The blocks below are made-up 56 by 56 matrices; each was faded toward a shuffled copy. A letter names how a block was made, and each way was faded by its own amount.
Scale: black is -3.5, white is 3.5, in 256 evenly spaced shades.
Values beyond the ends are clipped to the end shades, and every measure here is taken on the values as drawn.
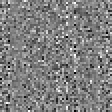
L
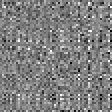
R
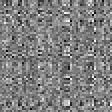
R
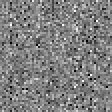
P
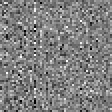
L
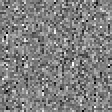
L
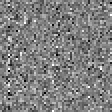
L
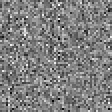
L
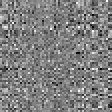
R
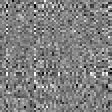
R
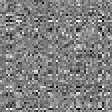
R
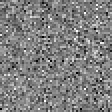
P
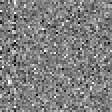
P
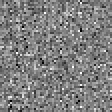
P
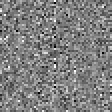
L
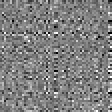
R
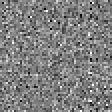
P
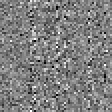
L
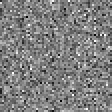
P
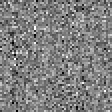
L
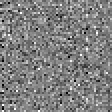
P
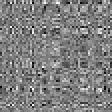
R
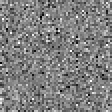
P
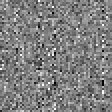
L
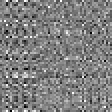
R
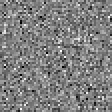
P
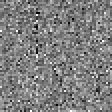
P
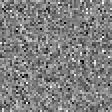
P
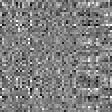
R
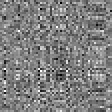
R
